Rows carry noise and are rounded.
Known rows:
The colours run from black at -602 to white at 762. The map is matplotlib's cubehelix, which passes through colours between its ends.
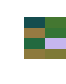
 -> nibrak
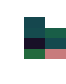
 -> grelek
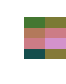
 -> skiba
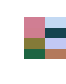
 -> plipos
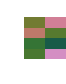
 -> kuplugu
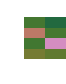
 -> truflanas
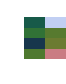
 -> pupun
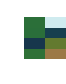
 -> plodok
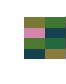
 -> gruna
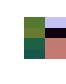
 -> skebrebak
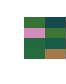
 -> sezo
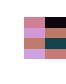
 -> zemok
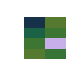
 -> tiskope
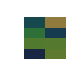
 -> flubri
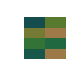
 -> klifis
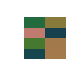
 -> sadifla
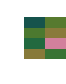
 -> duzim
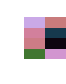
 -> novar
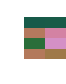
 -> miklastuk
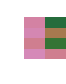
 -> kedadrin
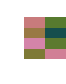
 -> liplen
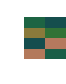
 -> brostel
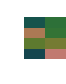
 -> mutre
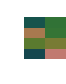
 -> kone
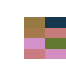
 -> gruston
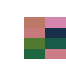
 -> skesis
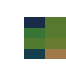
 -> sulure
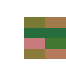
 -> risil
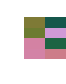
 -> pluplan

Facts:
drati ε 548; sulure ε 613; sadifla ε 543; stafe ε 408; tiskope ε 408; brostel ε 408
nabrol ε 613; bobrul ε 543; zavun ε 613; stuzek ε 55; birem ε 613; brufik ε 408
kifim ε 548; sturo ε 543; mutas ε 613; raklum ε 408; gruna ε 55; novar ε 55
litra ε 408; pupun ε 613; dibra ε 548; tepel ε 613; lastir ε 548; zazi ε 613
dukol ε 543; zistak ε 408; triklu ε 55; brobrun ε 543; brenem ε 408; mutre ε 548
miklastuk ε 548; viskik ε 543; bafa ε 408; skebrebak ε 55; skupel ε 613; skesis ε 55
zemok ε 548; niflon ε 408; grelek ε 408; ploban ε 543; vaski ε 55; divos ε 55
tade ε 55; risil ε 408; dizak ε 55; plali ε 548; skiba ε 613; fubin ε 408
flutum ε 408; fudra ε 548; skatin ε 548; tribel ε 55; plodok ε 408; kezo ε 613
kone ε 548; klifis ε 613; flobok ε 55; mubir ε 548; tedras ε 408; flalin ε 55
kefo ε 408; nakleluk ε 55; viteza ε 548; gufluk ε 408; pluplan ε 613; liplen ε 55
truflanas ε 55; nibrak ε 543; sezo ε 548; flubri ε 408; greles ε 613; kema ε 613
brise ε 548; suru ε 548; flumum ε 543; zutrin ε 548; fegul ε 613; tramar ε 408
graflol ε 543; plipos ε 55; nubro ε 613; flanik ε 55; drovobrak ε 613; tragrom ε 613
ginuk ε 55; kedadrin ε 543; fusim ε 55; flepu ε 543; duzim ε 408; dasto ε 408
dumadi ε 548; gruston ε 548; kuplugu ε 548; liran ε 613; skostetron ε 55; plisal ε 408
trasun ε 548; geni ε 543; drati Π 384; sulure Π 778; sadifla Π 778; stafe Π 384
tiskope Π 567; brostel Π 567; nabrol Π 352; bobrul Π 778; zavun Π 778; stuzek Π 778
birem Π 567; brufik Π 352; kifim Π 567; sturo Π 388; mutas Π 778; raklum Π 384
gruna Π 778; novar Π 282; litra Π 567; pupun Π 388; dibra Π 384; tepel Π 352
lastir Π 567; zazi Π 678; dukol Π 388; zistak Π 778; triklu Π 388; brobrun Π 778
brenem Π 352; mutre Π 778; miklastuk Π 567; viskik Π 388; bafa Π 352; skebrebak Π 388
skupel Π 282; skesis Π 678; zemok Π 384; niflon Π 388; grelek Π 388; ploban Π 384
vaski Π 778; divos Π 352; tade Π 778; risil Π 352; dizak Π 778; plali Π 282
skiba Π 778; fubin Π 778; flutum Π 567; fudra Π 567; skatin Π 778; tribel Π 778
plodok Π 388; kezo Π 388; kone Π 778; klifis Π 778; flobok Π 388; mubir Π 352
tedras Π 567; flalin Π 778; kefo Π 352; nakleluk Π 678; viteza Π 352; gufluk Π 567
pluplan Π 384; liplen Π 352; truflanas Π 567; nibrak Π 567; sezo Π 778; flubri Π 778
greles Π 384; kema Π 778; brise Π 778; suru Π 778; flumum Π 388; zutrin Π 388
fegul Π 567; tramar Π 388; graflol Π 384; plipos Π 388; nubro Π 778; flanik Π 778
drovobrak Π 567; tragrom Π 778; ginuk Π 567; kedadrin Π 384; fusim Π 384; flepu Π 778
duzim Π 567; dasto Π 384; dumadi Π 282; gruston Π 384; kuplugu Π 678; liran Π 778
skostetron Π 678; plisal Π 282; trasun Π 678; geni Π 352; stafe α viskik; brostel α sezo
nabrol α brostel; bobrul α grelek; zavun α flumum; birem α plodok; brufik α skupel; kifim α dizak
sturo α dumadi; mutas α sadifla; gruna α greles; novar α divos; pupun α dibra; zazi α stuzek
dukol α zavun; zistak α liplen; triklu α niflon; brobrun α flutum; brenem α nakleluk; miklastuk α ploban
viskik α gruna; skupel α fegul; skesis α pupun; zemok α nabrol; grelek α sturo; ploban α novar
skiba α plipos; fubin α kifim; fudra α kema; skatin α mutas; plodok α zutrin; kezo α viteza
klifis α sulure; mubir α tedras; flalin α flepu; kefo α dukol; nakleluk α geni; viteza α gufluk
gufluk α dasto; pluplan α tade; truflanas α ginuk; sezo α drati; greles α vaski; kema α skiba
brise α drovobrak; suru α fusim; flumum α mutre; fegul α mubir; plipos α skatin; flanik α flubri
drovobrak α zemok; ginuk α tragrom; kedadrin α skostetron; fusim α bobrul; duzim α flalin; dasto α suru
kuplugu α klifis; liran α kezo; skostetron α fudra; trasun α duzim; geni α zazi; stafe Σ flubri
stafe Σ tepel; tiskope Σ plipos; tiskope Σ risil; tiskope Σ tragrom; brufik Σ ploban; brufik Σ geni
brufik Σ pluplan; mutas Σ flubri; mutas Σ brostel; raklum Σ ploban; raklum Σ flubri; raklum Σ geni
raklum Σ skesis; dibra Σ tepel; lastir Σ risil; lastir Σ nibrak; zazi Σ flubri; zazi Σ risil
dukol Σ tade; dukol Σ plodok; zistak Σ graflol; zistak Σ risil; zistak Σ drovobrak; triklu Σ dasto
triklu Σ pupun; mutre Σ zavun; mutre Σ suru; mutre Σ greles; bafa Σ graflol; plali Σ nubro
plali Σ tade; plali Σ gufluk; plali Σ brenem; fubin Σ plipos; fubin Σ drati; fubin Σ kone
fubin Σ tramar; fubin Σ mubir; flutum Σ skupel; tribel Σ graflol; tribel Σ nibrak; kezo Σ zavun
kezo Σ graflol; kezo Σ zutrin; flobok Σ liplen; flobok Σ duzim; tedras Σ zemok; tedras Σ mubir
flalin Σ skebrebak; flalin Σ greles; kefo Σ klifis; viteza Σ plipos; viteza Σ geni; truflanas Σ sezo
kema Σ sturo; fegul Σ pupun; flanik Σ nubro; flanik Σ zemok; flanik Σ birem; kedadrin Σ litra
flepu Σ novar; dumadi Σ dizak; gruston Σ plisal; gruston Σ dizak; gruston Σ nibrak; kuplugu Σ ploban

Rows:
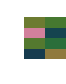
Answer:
flalin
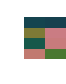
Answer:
drovobrak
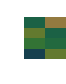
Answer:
zistak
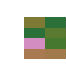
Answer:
raklum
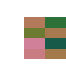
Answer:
stafe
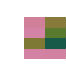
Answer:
geni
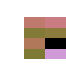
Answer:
skupel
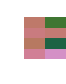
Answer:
mubir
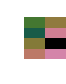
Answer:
dasto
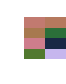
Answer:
plali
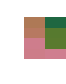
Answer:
graflol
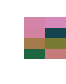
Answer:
skostetron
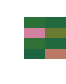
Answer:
brise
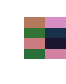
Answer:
plisal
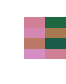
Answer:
ploban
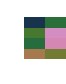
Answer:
birem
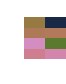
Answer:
drati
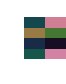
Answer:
bobrul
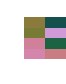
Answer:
greles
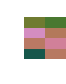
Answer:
skatin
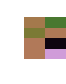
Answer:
fusim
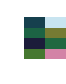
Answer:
kezo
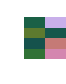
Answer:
zutrin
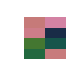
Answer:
nakleluk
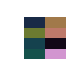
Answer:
suru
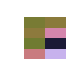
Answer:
viteza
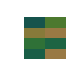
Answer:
zavun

